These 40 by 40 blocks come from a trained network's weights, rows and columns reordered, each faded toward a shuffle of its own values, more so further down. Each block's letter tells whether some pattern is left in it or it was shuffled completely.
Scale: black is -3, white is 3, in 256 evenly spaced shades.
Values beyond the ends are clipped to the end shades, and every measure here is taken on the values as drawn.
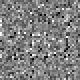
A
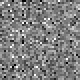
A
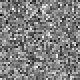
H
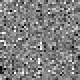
A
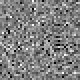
A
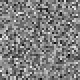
H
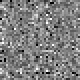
A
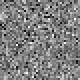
H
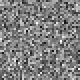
H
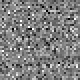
A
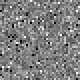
H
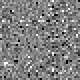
A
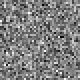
H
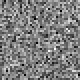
H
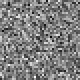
H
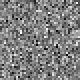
A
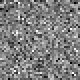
A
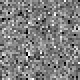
A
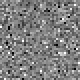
A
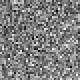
H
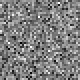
H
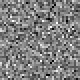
H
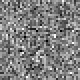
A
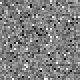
H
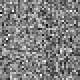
A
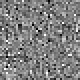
A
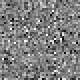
A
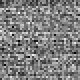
A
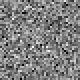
H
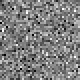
H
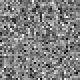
H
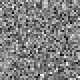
H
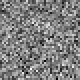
H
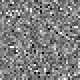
H
